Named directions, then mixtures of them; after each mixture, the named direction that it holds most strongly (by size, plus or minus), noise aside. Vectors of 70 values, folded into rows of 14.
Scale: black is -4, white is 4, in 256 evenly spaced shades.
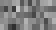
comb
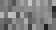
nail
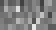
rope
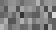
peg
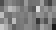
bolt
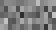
peg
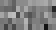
nail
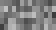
comb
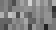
nail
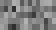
comb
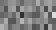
peg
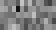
comb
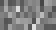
rope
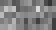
bolt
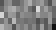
bolt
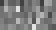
rope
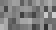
peg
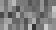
nail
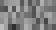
comb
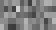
comb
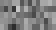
comb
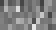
rope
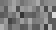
peg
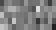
bolt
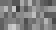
comb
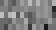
nail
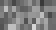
comb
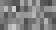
comb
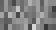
nail
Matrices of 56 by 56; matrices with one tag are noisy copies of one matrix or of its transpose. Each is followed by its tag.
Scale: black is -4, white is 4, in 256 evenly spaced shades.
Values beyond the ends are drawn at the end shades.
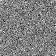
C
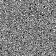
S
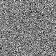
S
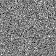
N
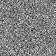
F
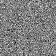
S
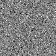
F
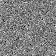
C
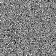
S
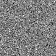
N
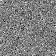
C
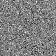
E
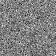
C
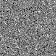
N
